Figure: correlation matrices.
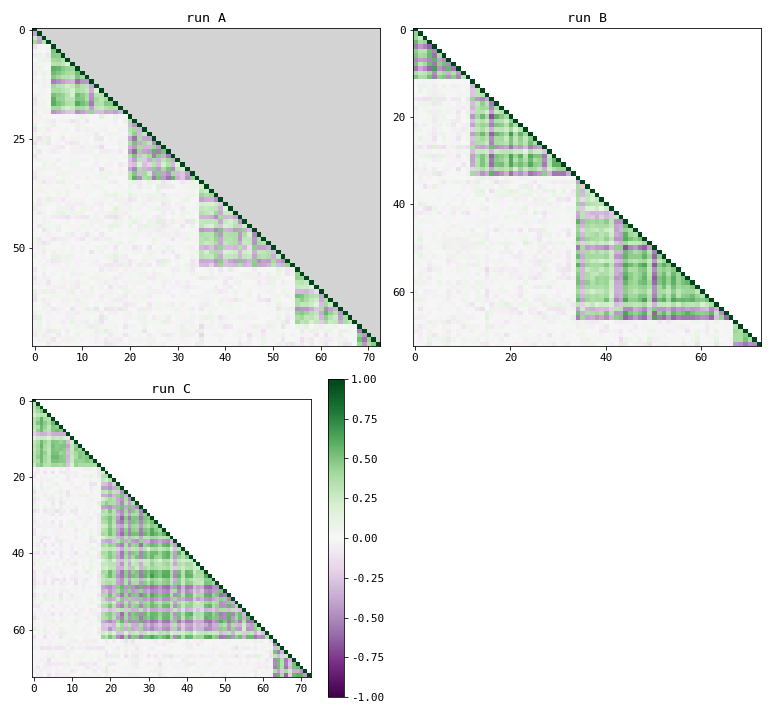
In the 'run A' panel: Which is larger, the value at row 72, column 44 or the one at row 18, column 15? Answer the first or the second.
the second
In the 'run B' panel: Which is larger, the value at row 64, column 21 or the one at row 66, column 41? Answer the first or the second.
the first
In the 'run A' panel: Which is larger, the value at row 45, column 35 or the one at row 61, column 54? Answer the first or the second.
the first
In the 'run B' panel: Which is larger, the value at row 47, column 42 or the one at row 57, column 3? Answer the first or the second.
the second
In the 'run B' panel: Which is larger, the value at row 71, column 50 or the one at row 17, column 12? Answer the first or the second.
the first
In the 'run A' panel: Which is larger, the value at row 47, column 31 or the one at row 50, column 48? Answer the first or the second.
the first
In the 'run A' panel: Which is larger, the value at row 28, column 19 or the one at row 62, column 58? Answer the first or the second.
the second
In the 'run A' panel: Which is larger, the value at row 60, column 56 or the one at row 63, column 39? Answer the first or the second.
the second
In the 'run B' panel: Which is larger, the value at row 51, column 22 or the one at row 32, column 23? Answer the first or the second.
the second
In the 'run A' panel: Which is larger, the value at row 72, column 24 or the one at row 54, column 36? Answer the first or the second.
the first
